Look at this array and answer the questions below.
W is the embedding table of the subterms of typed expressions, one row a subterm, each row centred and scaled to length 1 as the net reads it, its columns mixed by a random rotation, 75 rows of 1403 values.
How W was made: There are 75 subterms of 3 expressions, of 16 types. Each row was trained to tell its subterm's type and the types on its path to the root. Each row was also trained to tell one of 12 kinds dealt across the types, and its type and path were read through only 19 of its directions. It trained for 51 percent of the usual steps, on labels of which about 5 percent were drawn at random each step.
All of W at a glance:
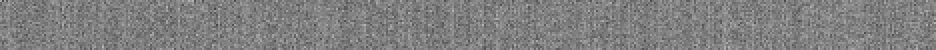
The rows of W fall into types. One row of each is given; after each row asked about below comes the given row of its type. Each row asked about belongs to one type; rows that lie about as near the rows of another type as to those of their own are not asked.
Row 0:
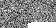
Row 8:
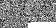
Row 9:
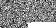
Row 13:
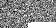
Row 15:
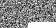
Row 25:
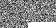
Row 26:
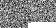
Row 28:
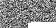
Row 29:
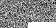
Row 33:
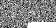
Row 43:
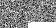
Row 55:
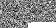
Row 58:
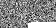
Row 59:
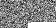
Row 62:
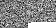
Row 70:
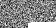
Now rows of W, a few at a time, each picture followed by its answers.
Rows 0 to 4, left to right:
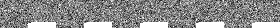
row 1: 0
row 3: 55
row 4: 59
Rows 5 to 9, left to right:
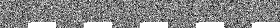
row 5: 43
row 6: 13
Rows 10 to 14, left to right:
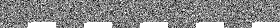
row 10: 59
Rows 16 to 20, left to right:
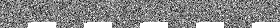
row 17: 59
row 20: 0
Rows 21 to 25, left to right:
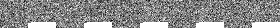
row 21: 25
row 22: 8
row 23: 62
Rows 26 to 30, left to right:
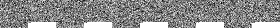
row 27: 29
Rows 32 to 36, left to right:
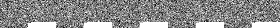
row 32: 0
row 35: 26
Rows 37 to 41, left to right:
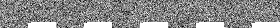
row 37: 28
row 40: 9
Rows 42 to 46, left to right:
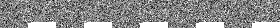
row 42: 55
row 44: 28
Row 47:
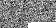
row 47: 43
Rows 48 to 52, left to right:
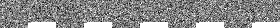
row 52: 29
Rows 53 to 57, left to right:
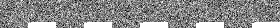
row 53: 55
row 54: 29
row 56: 29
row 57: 8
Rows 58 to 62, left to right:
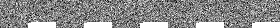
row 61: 26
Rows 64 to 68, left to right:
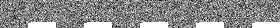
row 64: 26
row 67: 59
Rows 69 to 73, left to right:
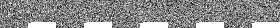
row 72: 62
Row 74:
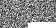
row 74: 13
